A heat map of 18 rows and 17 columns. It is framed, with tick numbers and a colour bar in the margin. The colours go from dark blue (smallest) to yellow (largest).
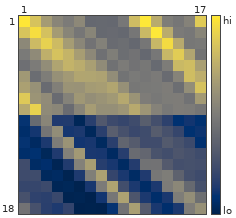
Seam: horizontal, 50% of the way down, the top part higher. Grain: diagonal, down to the right. Ninth with the highest average: top left.
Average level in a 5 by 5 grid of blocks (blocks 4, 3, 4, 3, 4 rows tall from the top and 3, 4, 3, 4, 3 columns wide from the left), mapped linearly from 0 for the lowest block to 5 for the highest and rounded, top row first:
54344
34434
32322
02021
10212
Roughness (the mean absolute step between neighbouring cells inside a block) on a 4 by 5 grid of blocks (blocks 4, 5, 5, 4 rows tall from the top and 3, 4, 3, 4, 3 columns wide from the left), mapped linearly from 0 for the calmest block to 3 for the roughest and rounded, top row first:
1 1 0 2 1
1 0 0 0 1
1 2 1 0 0
0 1 3 1 1
